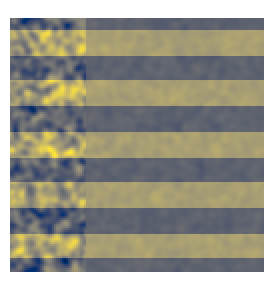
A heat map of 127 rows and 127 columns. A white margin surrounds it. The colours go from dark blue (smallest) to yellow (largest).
Stripes running across repeat 5 times from top to bottom. No overall slope runs across the table. Overall the values sit about 50% of the way up the scale. A vertical seam about 30% of the way across splits the table, and the right part is calmer.
